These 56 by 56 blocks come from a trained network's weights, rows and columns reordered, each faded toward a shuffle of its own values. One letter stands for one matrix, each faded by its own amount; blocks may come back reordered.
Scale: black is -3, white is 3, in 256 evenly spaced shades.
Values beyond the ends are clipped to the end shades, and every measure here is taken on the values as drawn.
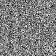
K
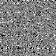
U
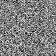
K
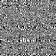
U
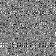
U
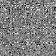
U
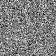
K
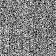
K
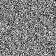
K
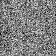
K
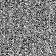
K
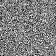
K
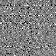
U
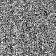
K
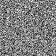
K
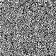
K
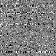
U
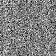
K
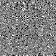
U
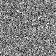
K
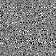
U
